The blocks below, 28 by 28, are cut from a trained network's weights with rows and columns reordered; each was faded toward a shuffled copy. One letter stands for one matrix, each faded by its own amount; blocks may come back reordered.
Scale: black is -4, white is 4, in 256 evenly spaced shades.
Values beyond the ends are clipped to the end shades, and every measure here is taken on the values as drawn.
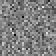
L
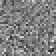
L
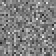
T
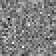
T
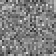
T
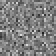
L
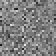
L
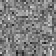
L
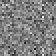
L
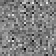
L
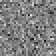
T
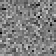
T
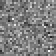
T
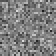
L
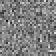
L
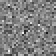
L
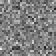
L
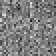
L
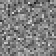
T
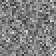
L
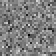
T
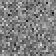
T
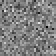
T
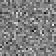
T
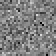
T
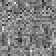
L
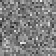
T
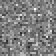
T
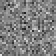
T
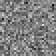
L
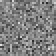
T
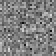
L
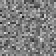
L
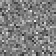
T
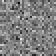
L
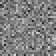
L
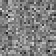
L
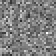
L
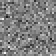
T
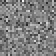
T
